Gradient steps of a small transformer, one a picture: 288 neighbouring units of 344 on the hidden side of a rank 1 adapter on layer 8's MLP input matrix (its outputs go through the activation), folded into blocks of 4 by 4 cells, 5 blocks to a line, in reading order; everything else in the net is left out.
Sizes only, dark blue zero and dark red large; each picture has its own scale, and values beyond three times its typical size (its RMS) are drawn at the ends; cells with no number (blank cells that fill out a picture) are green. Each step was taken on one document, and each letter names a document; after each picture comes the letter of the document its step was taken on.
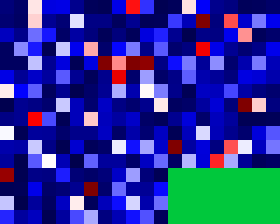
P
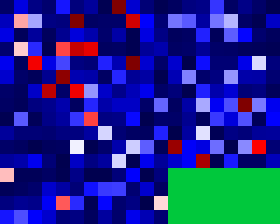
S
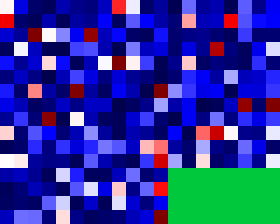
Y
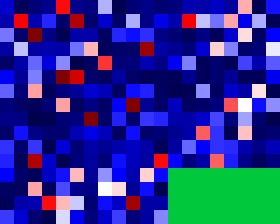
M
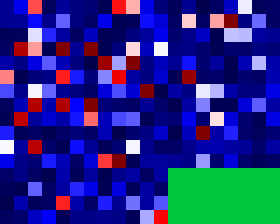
P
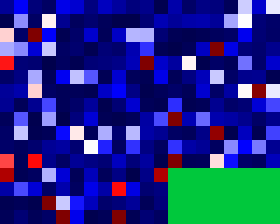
M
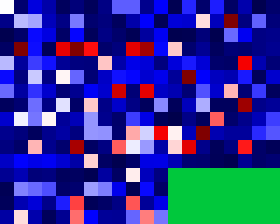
P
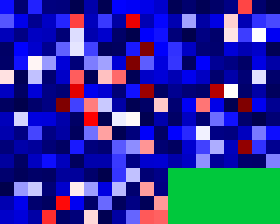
P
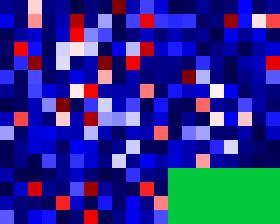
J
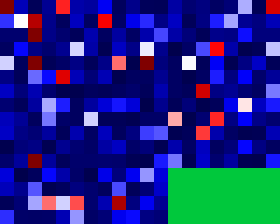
M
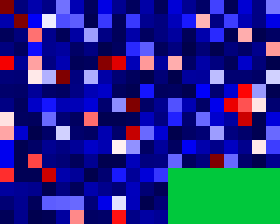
M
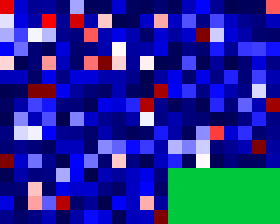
Y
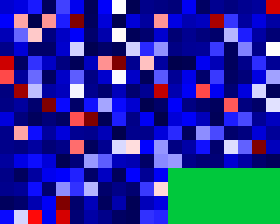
Y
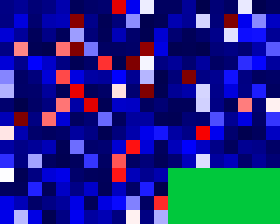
P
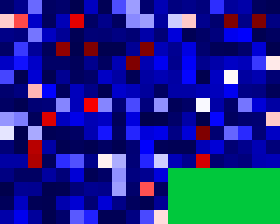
J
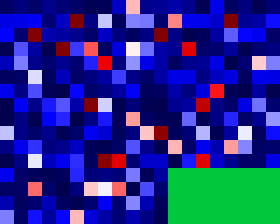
J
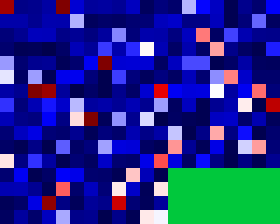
Y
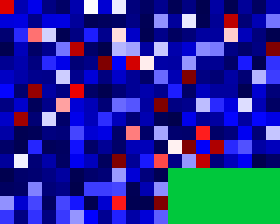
S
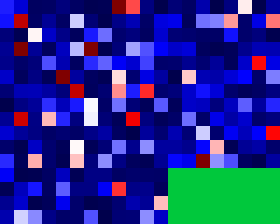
S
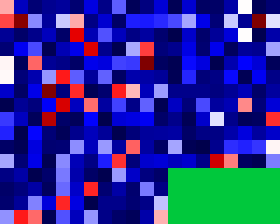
S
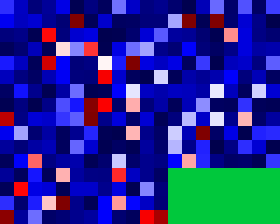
S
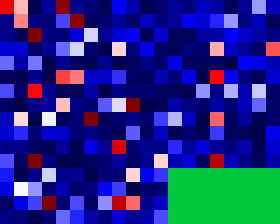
M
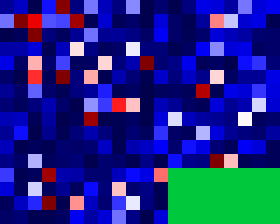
M
